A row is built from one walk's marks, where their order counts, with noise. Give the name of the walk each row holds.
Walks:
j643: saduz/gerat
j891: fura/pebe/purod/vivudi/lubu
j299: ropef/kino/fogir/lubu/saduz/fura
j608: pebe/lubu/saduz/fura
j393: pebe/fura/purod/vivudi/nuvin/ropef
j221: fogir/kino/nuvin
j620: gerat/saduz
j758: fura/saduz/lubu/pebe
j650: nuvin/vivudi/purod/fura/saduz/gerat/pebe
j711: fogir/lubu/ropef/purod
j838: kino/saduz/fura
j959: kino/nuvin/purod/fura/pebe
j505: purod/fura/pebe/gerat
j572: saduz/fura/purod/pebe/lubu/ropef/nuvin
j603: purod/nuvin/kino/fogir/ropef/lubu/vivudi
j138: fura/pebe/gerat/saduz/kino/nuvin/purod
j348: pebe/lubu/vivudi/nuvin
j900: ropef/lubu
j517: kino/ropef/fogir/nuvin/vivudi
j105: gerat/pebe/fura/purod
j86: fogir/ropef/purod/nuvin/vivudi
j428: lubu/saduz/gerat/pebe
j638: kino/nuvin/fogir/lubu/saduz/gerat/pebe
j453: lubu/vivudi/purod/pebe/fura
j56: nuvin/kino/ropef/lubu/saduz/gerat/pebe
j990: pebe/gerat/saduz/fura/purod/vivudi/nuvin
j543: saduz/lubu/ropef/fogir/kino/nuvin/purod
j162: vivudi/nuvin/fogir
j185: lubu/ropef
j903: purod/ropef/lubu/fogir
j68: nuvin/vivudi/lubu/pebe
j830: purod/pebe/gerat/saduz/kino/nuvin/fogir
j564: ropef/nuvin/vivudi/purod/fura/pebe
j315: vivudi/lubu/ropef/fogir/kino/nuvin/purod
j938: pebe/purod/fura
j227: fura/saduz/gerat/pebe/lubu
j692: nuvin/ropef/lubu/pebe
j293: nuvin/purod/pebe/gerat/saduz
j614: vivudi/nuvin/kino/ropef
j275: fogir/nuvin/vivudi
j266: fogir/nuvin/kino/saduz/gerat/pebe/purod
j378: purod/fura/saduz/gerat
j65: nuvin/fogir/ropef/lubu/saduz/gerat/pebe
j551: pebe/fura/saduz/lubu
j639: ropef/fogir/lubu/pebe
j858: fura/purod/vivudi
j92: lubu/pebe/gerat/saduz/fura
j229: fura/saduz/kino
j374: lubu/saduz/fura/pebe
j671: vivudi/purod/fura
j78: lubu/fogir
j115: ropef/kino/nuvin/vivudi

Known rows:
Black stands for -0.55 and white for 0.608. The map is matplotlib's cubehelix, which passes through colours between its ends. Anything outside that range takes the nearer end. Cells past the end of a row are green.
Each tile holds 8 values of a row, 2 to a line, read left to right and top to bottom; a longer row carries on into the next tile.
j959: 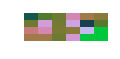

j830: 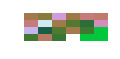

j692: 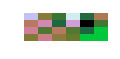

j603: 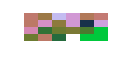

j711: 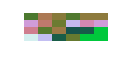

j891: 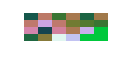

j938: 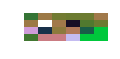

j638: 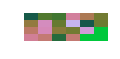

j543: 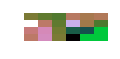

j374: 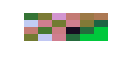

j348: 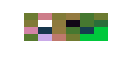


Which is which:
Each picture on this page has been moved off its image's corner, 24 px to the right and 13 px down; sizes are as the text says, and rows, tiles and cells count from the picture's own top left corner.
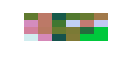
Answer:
j86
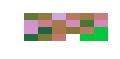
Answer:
j378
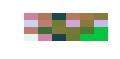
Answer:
j266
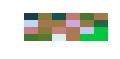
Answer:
j229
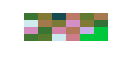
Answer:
j227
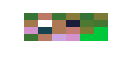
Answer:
j393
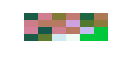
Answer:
j858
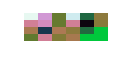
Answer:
j68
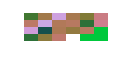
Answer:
j505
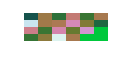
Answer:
j758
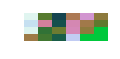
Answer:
j620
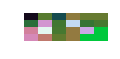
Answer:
j517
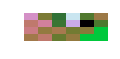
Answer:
j56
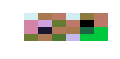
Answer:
j293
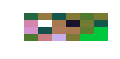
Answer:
j551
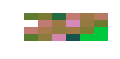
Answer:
j572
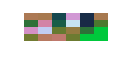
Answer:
j564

